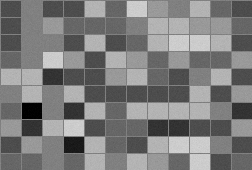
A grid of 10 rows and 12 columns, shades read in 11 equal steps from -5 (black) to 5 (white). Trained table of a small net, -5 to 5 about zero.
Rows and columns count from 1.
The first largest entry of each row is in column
7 8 9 3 1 2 5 4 9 10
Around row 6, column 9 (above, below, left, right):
-2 2 -2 2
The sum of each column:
-8 -4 1 -9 1 -6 4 3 3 13 -3 -10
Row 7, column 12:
-3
